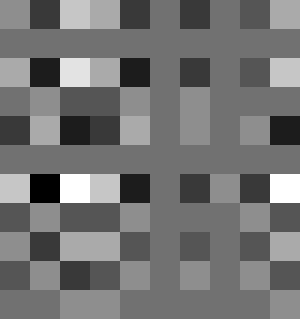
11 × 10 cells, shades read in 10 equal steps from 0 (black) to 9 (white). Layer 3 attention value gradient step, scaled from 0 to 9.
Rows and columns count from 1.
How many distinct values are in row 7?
7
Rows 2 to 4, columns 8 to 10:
4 4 4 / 4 3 7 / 4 4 4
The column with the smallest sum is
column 2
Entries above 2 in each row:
7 10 7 10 6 10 6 10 9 9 10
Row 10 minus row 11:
-1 1 -3 -2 1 0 1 0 1 -2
